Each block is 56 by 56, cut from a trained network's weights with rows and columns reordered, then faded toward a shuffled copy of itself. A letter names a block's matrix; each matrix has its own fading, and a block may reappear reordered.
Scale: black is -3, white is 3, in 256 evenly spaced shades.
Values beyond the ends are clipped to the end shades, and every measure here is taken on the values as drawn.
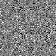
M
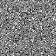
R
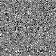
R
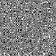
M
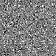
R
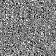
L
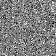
L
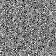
L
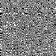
M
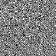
R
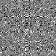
M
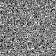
L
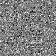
L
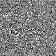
R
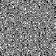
M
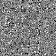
R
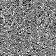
L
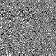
R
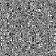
M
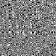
M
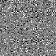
M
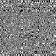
M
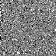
R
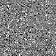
R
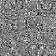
M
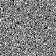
L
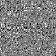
M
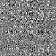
M
